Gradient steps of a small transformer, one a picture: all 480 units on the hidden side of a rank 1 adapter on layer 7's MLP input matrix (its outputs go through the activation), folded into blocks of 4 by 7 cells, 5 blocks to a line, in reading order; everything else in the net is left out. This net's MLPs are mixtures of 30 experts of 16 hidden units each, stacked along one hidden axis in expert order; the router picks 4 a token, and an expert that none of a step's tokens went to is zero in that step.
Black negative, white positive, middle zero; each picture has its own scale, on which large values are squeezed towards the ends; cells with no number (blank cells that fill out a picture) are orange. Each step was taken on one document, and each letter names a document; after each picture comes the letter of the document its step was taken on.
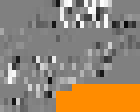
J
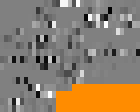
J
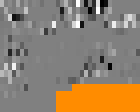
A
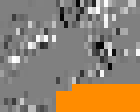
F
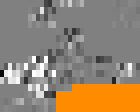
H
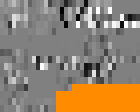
A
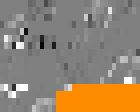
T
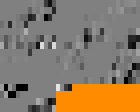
T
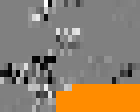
H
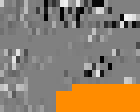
A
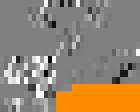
H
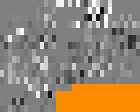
J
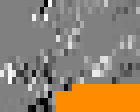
H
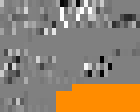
A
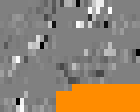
F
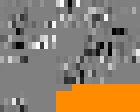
J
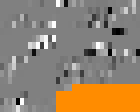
F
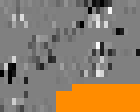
F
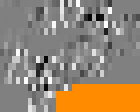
J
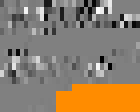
A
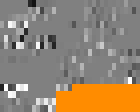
T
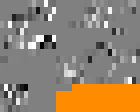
T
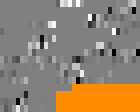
F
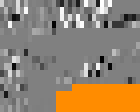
A
